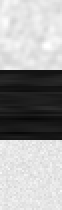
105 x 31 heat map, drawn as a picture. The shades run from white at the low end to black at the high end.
The table splits into 3 rows of 1 panel. Panel 1,1: very low, blotchy, faint in contrast. Panel 2,1: very high, streaked across, faint in contrast. Panel 3,1: very low, fine-grained, faint in contrast.
